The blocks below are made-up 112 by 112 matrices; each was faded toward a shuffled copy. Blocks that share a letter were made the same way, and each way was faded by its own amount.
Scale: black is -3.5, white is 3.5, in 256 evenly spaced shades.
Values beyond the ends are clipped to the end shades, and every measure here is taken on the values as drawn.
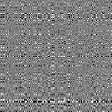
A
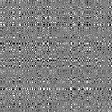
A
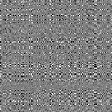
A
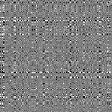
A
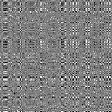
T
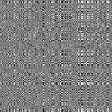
T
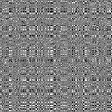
T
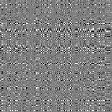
A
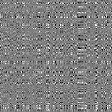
A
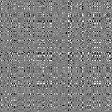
A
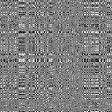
T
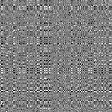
T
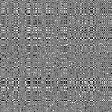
T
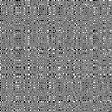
A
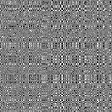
T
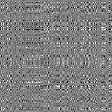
A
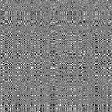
A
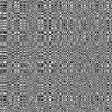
T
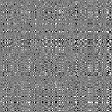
A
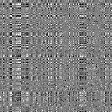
T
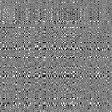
A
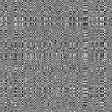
T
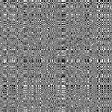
T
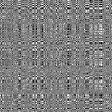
T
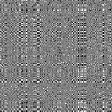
T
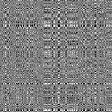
T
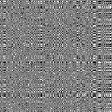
T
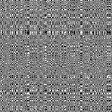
T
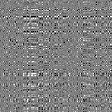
A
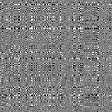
A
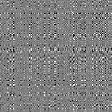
A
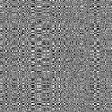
T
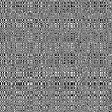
T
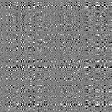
A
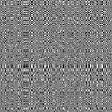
T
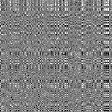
T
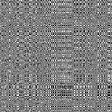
T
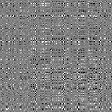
A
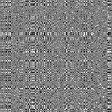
T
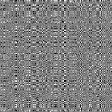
T
